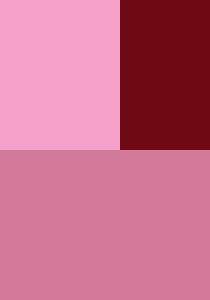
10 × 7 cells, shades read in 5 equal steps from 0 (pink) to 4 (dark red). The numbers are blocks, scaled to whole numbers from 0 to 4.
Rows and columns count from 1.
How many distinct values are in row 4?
2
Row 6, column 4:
1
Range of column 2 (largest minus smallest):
1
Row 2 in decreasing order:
4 4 4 0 0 0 0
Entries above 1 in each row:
3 3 3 3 3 0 0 0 0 0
